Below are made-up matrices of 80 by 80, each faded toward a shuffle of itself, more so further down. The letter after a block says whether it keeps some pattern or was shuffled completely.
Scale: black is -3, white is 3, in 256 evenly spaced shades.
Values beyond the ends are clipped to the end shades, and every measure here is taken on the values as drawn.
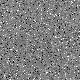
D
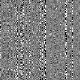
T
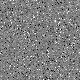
D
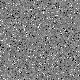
D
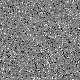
D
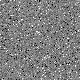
D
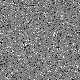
D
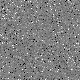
D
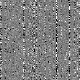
T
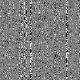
T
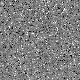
D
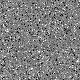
D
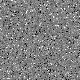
D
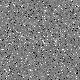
D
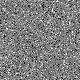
D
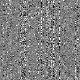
T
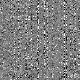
T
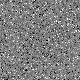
D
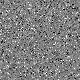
D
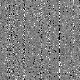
T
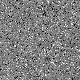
D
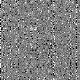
T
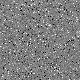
D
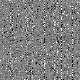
T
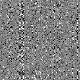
T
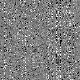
T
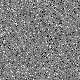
D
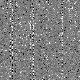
T
